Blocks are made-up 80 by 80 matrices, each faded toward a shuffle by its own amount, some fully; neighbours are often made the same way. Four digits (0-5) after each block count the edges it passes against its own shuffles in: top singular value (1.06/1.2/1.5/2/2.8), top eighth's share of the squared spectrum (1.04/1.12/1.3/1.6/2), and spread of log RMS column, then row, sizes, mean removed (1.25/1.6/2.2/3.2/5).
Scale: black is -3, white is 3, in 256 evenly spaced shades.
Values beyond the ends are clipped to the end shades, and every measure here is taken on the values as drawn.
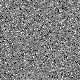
0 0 0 0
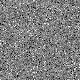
0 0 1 0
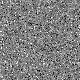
0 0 0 0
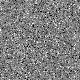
0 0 0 0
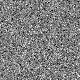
0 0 0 0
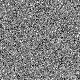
1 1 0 0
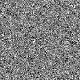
3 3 1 1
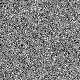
0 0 0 0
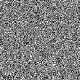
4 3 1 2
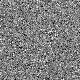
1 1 0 0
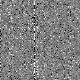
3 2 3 0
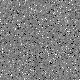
0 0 0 0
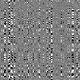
5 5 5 3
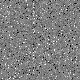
2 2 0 0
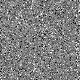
0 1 2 0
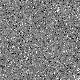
0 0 1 0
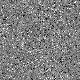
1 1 1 0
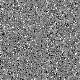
0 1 2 0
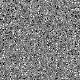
1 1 2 0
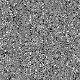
1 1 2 0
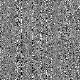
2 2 3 0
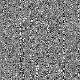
1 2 3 0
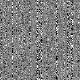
2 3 4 0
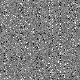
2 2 2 0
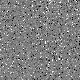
1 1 1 0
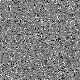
3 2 0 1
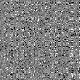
4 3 2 2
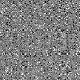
4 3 2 2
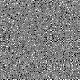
4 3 1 1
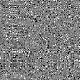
4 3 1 2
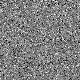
0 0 0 1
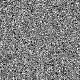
2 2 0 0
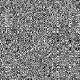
4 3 2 2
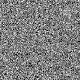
3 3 1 1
